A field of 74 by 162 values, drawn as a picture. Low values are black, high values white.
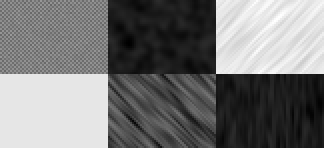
The table splits into 2 rows of 3 panels. Panel 1,1: middling, checkered. Panel 1,2: very low, blotchy, faint in contrast. Panel 1,3: very high, slanting up to the right, faint in contrast. Panel 2,1: very high, flat. Panel 2,2: low, slanting down to the right. Panel 2,3: very low, streaked downward, faint in contrast.
